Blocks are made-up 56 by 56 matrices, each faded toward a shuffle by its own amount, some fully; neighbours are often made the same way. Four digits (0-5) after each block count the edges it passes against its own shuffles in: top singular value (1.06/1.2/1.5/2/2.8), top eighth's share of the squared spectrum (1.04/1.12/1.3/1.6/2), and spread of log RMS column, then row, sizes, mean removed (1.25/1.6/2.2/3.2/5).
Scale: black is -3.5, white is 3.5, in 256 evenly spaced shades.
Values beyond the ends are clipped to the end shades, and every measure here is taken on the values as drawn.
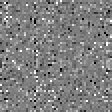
3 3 2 1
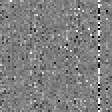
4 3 2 0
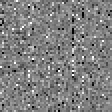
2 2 2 0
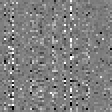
4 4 3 1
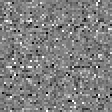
3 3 1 2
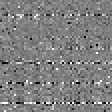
4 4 1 3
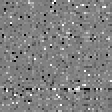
3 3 0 1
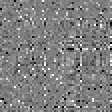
4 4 2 2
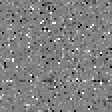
2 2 0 0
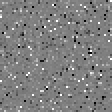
0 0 0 0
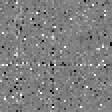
2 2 1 0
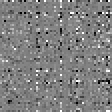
2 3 3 3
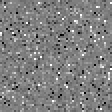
0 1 0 0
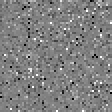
1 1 1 0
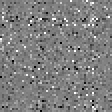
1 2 1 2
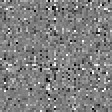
2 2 2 2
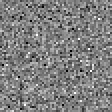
0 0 0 0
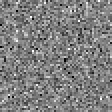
0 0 0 0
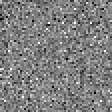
0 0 0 0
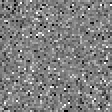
0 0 0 0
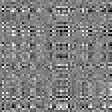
5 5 3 4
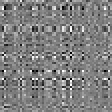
5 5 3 4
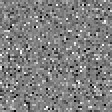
2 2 0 1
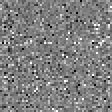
3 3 1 1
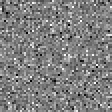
2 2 0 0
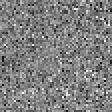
3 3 2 1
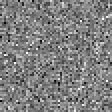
2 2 0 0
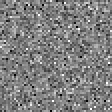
1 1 0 0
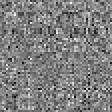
4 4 2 2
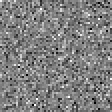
2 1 0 0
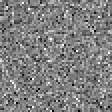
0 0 0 0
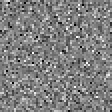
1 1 0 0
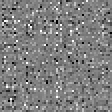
3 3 2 1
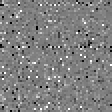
3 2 1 1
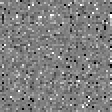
3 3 1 1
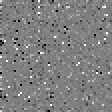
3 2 0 0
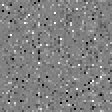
2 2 1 0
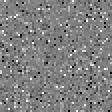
2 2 1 0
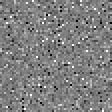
0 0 0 0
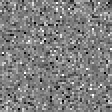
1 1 1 1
